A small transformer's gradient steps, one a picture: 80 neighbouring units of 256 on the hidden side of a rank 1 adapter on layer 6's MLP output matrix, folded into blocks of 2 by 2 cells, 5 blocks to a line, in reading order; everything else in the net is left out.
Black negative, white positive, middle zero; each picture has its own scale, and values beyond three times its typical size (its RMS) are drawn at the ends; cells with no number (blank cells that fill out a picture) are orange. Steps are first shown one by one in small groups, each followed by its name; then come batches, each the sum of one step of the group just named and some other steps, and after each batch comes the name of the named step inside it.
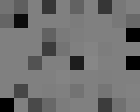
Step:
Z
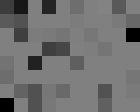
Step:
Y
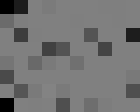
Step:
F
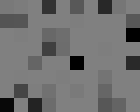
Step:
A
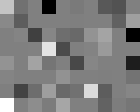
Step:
Z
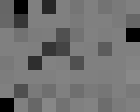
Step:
Y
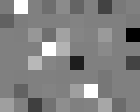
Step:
A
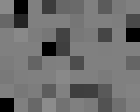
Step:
A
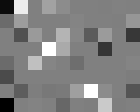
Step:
F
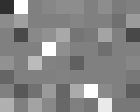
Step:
F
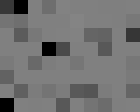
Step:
F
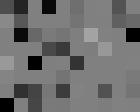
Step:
Y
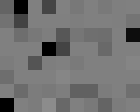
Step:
F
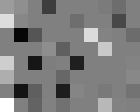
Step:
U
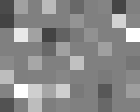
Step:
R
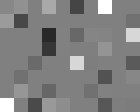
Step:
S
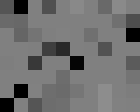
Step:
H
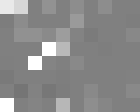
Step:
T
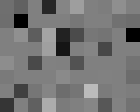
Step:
H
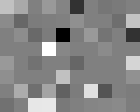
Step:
U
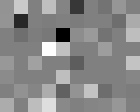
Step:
U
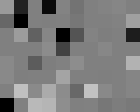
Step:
R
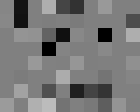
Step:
S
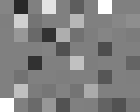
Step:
S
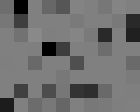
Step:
H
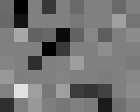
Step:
R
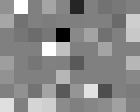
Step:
U
